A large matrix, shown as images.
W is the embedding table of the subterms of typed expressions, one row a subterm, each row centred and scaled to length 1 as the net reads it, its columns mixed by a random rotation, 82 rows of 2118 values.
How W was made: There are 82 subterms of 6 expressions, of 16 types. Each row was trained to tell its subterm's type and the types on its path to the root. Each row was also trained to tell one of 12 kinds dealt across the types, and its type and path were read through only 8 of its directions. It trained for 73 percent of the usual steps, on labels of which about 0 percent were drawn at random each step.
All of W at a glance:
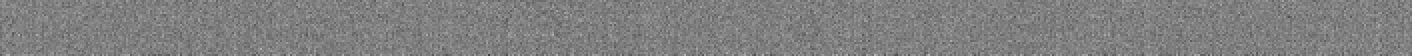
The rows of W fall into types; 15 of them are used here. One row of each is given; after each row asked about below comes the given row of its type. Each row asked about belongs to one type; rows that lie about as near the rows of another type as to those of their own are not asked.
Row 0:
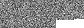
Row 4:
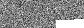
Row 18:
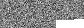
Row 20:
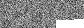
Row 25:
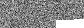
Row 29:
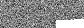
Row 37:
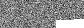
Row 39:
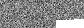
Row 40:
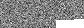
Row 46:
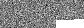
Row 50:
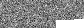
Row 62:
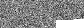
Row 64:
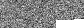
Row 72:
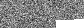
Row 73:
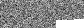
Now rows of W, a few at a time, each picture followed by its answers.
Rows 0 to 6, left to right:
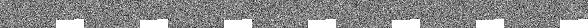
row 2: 0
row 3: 40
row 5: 62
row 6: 0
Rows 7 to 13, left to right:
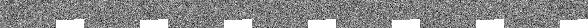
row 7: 40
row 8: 25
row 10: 40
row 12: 50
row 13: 39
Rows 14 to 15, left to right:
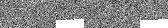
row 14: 29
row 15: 64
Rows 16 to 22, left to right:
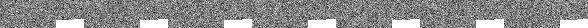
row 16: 39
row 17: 72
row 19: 37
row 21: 72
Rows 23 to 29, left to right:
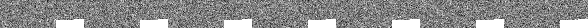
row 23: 40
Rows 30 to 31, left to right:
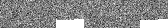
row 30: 0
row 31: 62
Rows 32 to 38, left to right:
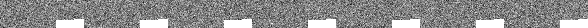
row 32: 50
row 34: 62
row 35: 64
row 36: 20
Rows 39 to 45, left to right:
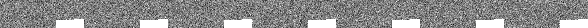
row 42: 29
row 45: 29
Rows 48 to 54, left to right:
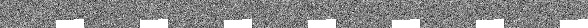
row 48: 62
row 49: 0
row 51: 18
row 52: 50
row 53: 73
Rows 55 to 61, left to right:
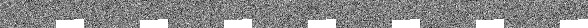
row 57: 64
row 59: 4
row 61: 73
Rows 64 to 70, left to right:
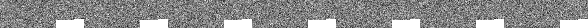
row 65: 37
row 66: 50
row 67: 0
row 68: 64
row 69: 50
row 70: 20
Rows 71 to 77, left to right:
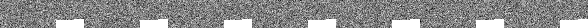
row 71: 40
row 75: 37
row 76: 64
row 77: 39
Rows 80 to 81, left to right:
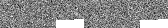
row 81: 72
